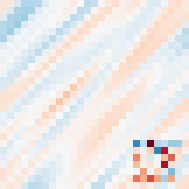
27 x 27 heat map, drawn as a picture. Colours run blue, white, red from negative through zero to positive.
The ninth with the lowest average is the top left. In the bottom right lies a patch that is rougher than the rest. The grain runs diagonally up to the right. Neither half mirrors the other. Values change most from cell to cell in the bottom right.
